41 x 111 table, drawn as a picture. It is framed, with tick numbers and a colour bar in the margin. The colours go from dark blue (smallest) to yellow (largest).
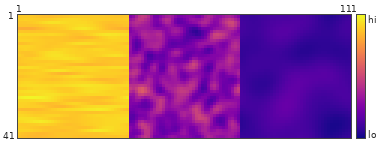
It is made of 1 by 3 panels. Panel 1,1: very high, streaked across, faint in contrast. Panel 1,2: low, blotchy. Panel 1,3: very low, smooth, faint in contrast.
